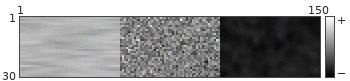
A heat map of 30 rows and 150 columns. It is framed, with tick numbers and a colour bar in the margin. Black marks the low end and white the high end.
The table splits into one row of 3 panels. Panel 1,1: high, streaked across, faint in contrast. Panel 1,2: middling, fine-grained, strong in contrast. Panel 1,3: very low, blotchy, faint in contrast.
